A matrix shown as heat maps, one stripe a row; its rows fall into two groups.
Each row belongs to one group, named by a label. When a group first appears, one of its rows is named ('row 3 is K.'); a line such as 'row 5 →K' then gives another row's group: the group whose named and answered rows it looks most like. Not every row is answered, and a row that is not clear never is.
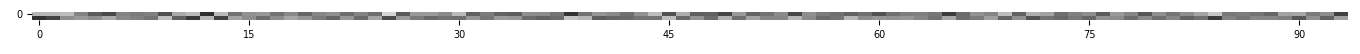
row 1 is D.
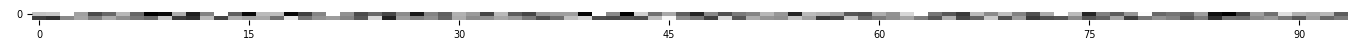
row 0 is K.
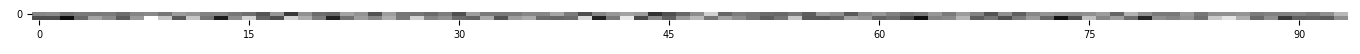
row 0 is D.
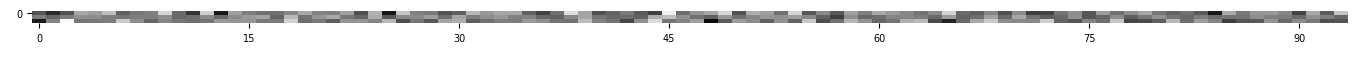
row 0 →D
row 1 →D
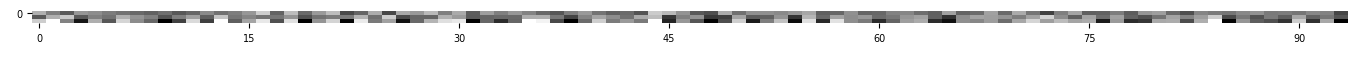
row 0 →D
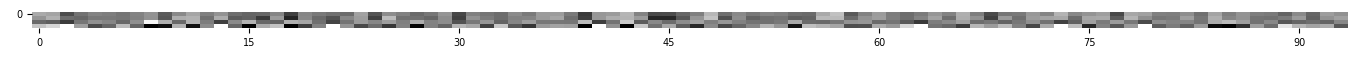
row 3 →K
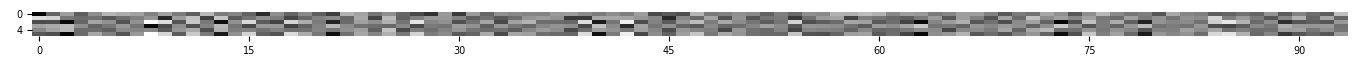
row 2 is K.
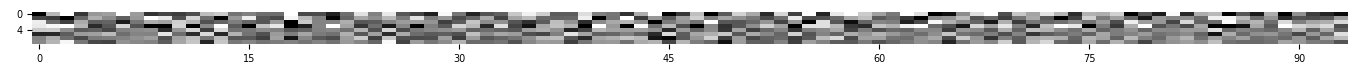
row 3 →K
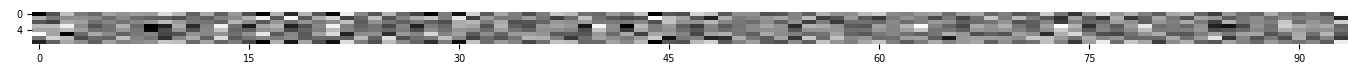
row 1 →D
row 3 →K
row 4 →K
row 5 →D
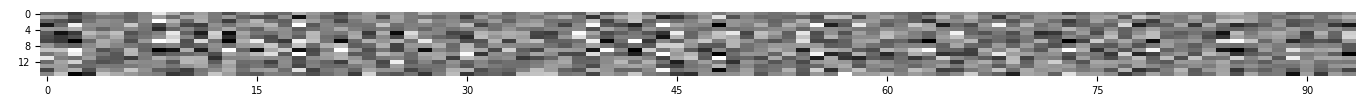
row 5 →D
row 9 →K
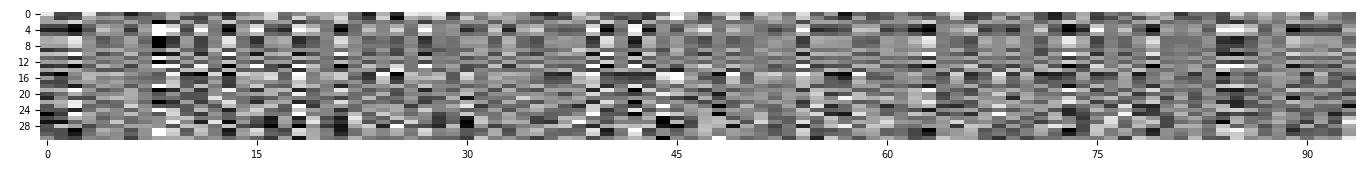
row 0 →D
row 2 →K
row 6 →K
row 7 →K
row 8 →K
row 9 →D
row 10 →K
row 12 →K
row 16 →D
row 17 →D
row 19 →K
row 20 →D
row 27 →D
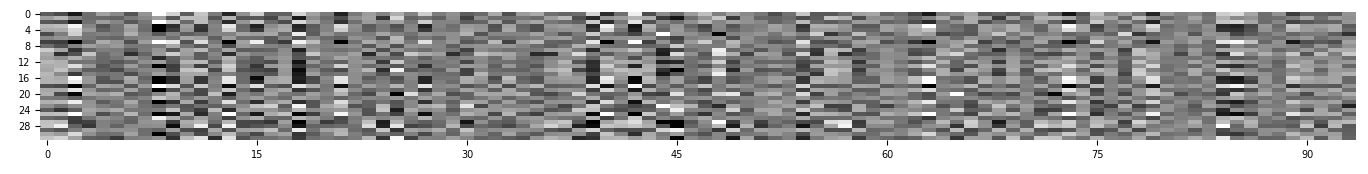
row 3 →K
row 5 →D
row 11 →K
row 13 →K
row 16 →K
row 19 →K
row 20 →D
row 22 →K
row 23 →D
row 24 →D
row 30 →K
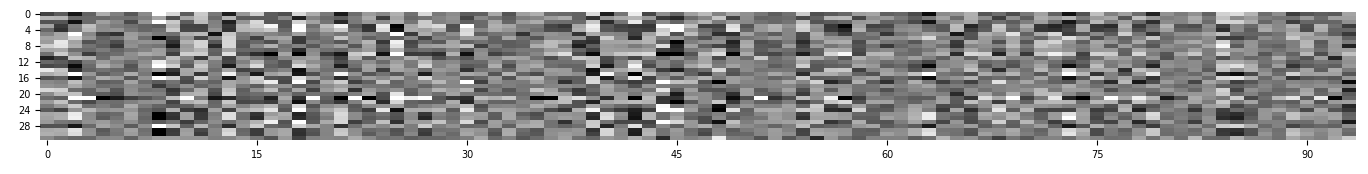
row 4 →D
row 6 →K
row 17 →D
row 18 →K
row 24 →D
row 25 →K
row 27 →D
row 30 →K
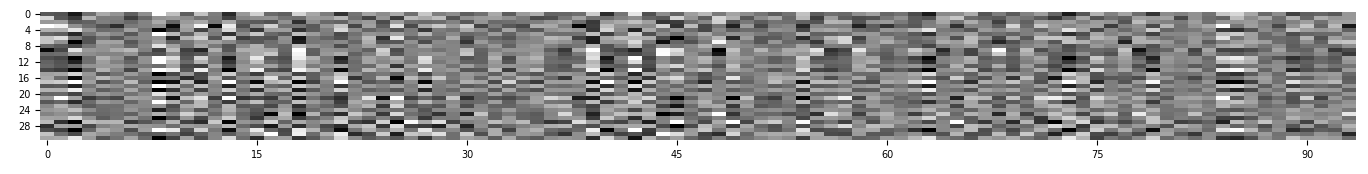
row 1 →D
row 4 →K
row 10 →D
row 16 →D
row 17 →K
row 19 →K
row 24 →K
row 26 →K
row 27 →D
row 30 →D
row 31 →K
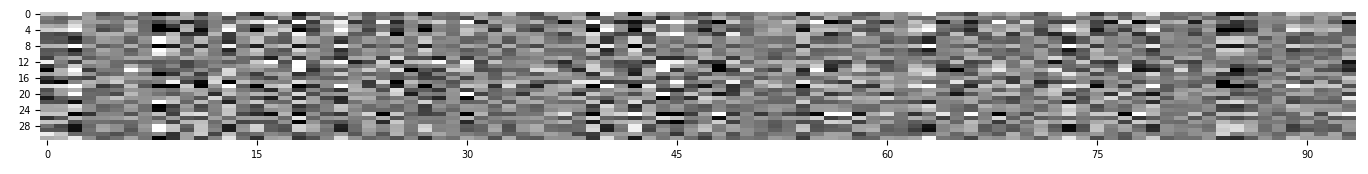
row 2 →D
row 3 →K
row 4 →K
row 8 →K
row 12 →D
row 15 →K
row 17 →D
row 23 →K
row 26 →D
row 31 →K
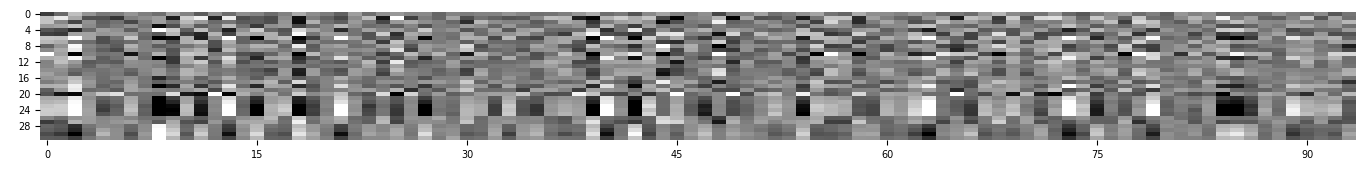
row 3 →K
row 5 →D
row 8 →D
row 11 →K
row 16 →K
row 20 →D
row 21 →K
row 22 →K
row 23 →K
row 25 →K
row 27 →D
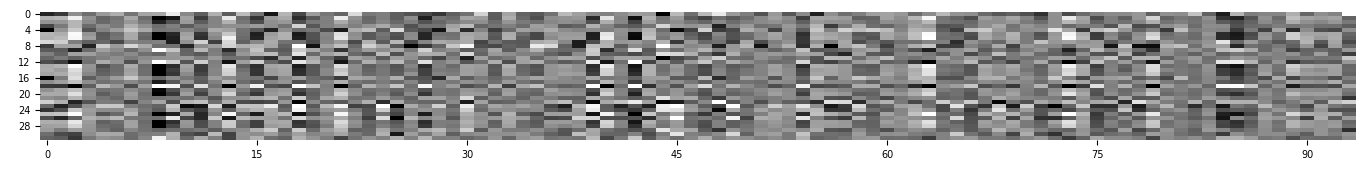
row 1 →K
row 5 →K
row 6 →K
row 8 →D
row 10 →D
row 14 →K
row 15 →K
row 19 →K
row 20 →K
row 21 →D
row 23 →D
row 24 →D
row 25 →K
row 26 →D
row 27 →K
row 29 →D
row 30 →D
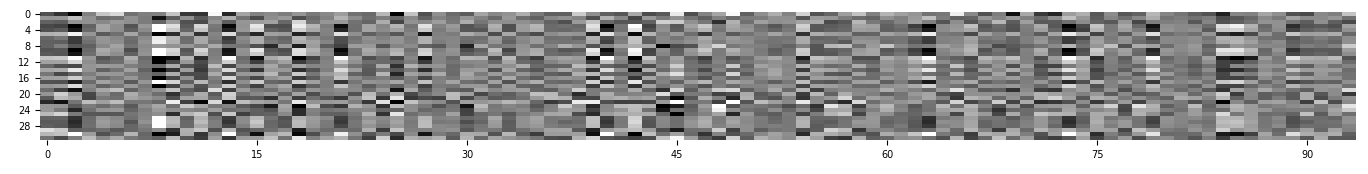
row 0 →D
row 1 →K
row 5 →K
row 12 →K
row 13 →D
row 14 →K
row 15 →D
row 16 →K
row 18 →K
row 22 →D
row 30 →K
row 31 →D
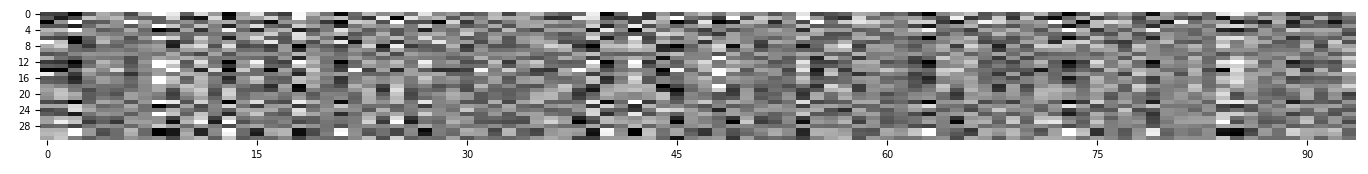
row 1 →D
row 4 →K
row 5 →D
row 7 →D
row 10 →D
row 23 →K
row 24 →D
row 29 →K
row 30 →K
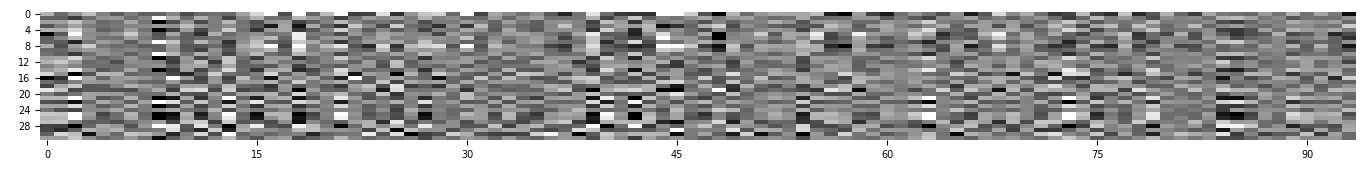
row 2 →K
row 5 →D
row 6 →D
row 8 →D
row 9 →D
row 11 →K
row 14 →K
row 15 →D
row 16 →D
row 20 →D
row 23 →K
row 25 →K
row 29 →D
